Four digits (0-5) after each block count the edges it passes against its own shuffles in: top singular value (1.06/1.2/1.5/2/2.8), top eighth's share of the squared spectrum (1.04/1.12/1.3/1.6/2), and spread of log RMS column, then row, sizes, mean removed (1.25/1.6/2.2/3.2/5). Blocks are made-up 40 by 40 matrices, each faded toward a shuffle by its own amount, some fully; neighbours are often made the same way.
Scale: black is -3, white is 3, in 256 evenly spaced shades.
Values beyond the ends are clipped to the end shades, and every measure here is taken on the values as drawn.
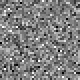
0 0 0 0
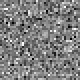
0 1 0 0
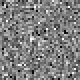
0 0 0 0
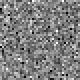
0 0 0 0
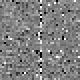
3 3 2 1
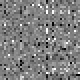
3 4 2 1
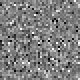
2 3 1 1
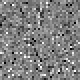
1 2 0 0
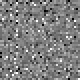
3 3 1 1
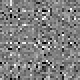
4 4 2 2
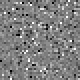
0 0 0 0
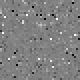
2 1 0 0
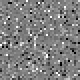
1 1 0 0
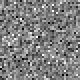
0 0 0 0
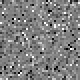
0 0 0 0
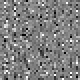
2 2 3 0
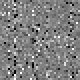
2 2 2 0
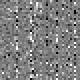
2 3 3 0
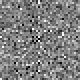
3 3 1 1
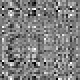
4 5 3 3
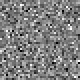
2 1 0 0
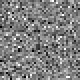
1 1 0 0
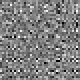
4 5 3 3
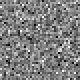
2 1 0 0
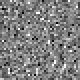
1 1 0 0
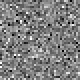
1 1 0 1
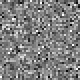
3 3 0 1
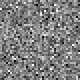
2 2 0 0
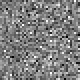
2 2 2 0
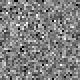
0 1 0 0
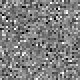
2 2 0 0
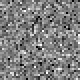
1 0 0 0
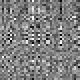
4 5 3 3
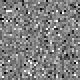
1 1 0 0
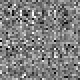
3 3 2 1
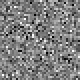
0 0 0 0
